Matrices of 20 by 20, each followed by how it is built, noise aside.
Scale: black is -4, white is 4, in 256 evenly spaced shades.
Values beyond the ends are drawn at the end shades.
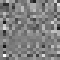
low rank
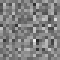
low rank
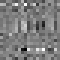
low rank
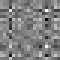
low rank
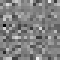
low rank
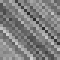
Toeplitz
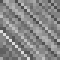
Toeplitz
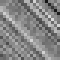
Toeplitz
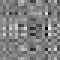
low rank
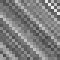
Toeplitz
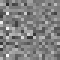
low rank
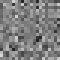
low rank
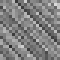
Toeplitz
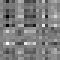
low rank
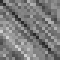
Toeplitz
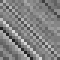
Toeplitz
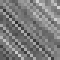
Toeplitz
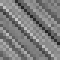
Toeplitz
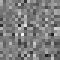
low rank
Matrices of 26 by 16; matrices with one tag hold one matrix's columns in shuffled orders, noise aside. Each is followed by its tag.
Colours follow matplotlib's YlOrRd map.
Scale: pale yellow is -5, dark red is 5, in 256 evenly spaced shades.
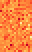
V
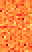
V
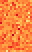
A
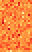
A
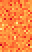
V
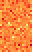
V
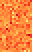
A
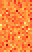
V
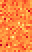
V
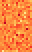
A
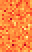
V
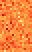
A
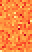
A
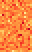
A
